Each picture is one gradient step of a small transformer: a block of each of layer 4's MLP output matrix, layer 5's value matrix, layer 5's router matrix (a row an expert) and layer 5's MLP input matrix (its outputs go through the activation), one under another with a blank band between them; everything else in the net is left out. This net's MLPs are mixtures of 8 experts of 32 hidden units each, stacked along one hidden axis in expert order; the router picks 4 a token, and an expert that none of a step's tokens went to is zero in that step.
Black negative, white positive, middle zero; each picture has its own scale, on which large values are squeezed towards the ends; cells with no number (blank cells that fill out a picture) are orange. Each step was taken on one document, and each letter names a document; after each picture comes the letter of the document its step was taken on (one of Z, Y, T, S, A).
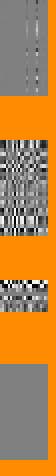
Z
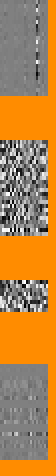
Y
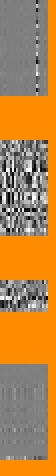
Y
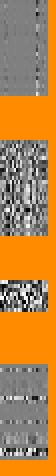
Y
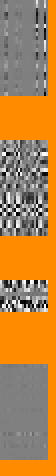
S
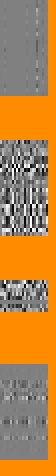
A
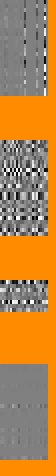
S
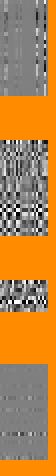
S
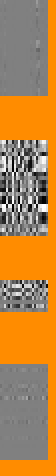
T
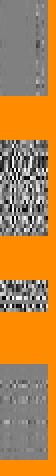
A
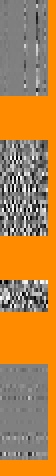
Y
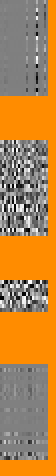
Y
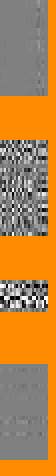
T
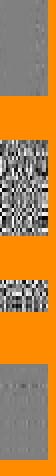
T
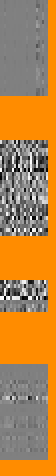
A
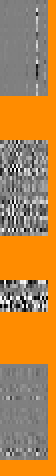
Y
